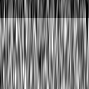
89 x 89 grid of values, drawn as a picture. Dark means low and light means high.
Average level on the scale: 50%. Histogram: bell-shaped. Seam: horizontal, 20% of the way down, the bottom part higher. Grain: streaks running down.
